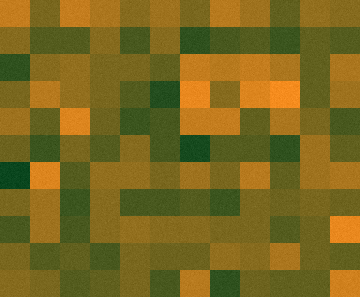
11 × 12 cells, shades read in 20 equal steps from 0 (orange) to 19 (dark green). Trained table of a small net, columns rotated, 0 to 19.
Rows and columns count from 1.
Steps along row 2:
up same down up down up down down up down up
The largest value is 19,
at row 7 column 1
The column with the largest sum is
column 6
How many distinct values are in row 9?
8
